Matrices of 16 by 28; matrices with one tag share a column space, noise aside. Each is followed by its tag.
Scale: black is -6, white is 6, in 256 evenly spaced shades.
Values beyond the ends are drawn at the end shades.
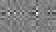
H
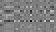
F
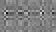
H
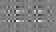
F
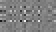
F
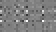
F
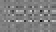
F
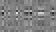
H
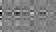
H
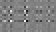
F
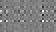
F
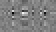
H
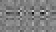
H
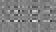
F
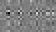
H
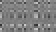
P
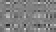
P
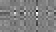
H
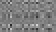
P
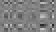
P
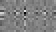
H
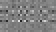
F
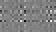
F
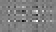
F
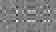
F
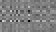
F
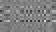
F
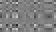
P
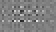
F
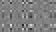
P
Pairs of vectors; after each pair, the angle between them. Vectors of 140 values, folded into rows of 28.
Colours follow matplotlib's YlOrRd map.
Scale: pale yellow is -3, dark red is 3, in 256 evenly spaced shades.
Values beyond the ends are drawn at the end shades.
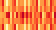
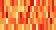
orthogonal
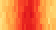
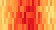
nearly parallel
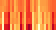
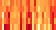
nearly parallel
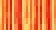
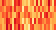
partly aligned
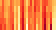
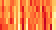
nearly parallel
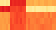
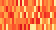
orthogonal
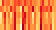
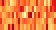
orthogonal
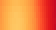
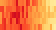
nearly opposite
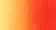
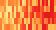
partly aligned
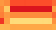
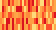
orthogonal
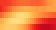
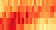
nearly opposite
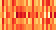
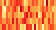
orthogonal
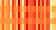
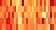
partly opposed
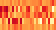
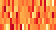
orthogonal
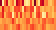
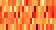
partly opposed
